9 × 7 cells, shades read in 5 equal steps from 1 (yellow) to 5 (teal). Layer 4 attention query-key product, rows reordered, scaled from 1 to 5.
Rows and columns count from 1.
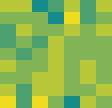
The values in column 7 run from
2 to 3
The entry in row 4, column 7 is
3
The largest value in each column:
4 4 5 5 5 4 3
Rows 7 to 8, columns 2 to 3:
3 2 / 4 2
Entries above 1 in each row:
7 6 7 7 7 7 7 7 5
